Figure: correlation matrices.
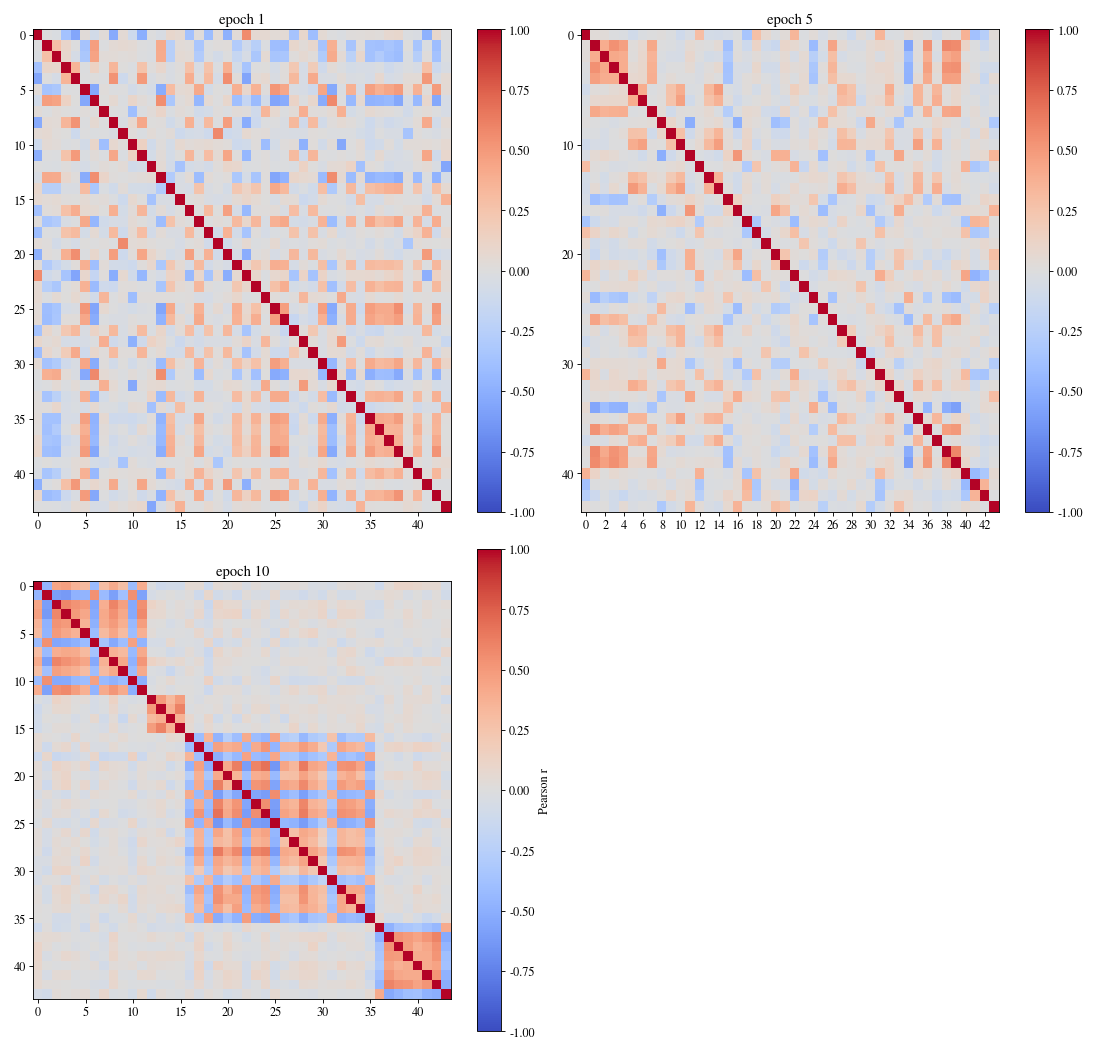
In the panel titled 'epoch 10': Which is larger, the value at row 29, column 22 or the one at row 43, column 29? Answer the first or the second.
the second
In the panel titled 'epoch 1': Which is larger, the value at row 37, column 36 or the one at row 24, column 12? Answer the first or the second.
the first
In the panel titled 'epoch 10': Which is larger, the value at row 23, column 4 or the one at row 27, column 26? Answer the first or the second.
the second
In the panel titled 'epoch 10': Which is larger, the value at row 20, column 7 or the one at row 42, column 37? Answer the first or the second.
the second
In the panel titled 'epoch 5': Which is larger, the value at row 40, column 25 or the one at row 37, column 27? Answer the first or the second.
the second
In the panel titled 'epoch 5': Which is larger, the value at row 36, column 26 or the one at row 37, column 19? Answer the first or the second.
the first
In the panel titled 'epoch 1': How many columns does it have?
44
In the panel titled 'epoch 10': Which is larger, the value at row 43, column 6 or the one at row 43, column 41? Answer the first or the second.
the first
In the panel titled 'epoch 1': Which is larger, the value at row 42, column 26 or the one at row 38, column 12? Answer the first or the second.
the first
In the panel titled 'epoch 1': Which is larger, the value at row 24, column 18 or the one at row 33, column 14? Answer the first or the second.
the second
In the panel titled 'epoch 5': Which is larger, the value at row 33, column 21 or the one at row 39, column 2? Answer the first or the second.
the second
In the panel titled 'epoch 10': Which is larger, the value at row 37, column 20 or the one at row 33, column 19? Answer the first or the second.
the second
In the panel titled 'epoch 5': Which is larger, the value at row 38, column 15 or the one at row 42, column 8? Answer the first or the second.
the second
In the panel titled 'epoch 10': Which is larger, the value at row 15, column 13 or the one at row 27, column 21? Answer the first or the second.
the first
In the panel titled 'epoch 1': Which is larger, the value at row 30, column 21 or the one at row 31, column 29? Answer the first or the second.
the first
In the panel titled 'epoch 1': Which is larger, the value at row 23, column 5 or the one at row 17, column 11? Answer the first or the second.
the first
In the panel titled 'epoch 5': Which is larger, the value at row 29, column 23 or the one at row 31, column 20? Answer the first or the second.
the first
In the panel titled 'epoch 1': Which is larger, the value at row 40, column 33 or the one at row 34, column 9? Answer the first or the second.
the first
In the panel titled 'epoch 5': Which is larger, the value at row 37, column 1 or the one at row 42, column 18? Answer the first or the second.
the first
